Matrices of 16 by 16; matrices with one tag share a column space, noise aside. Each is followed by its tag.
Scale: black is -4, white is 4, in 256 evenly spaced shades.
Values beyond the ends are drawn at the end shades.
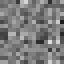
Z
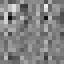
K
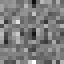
Z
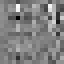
K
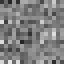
Z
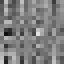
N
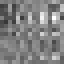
K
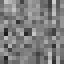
N
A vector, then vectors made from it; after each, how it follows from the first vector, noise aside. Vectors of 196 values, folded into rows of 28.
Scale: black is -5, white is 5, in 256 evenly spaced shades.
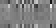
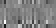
reversed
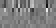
wrapped around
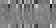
negated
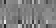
reversed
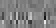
wrapped around
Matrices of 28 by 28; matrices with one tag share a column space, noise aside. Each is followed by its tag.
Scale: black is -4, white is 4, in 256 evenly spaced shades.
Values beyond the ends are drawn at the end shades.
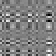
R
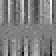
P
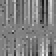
P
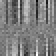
P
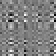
R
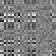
R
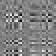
R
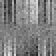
P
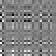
R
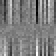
P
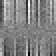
P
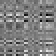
R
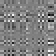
R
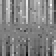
P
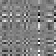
R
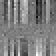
P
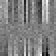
P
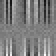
P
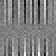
P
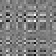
R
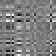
R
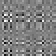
R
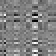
R
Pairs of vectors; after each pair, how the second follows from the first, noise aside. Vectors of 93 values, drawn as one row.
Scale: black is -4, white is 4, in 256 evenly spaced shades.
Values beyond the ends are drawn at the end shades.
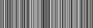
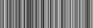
sign-scrambled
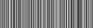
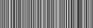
copied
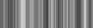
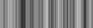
negated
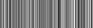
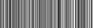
copied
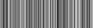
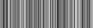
copied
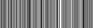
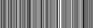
copied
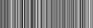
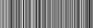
negated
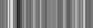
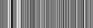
sign-scrambled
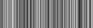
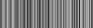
sign-scrambled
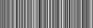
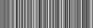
copied
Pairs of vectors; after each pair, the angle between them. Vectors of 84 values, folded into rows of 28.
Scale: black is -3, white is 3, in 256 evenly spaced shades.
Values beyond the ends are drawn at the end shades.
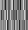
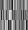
orthogonal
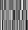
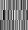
orthogonal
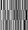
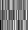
partly opposed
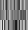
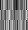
orthogonal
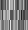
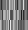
nearly parallel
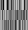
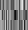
partly aligned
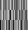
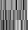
partly aligned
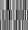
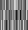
partly aligned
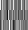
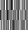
partly aligned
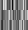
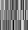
orthogonal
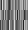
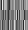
nearly parallel
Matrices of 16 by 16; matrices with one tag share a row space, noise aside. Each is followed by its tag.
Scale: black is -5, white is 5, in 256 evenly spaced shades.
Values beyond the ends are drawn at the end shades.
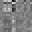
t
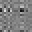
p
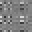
p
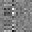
t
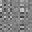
p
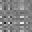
p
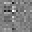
t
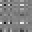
p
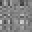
p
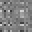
p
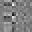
t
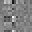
t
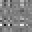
p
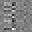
t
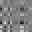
p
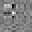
t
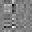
t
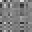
p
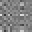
p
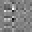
t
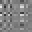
p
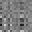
p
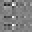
t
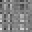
p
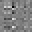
t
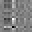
t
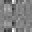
t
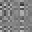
p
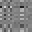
p
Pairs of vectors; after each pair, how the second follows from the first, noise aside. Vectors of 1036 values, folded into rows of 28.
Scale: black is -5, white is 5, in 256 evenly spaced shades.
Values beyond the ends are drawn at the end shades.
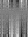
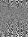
sign-scrambled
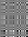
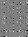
partly zeroed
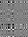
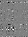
partly zeroed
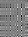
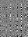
sign-scrambled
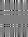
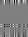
partly zeroed
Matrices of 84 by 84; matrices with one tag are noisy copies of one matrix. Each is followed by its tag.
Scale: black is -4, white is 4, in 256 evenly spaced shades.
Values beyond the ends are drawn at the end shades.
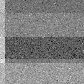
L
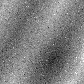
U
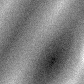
U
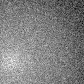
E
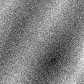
U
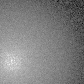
E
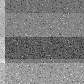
L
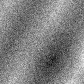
U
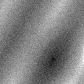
U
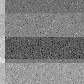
L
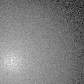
E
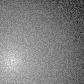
E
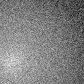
E
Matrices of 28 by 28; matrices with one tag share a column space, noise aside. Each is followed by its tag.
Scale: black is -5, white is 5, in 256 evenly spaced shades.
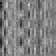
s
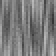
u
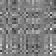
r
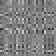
r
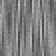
u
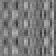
s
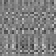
r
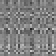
r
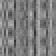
s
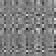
r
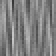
u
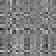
r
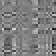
r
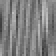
u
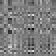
r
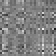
r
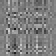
r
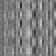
s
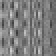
s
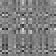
r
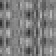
s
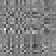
r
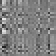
r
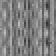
s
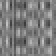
s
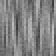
u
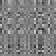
r
